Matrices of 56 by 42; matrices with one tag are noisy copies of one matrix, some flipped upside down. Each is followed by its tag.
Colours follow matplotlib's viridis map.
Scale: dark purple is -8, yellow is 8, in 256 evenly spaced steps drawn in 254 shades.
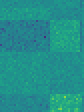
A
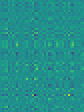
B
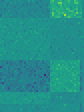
A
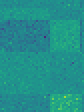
A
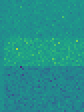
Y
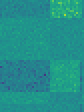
A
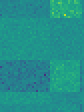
A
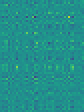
B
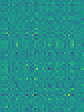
B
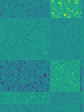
A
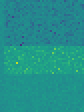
Y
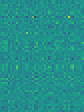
B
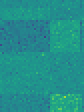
A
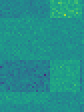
A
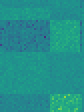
A
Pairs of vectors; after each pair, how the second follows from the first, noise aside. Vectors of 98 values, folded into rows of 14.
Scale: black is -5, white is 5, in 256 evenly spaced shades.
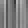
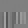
partly zeroed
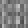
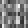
scaled up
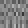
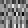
scaled up
